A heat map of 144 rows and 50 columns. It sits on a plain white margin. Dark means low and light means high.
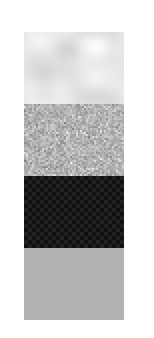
It is made of 4 by 1 panels. Panel 1,1: very high, smooth, faint in contrast. Panel 2,1: high, fine-grained. Panel 3,1: very low, checkered, faint in contrast. Panel 4,1: high, flat.
